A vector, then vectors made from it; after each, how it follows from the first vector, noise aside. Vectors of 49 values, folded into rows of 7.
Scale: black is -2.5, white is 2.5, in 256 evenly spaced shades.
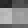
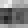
negated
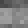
shrunk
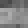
shrunk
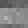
shrunk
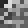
sign-scrambled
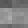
shrunk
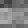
shrunk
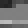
partly zeroed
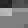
partly zeroed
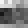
negated
